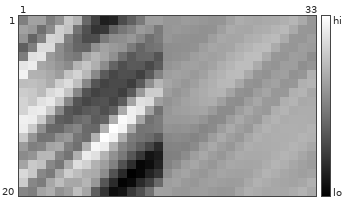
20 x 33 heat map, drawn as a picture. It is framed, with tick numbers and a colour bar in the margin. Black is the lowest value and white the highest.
Ninth with the lowest average: bottom middle. Seam: vertical, 50% of the way across, the right part calmer. Calmest part: bottom right. Grain: diagonal, up to the right.
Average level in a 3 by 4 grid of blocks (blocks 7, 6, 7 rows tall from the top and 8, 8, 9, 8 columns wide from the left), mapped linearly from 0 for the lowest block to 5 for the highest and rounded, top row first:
4145
5345
4045
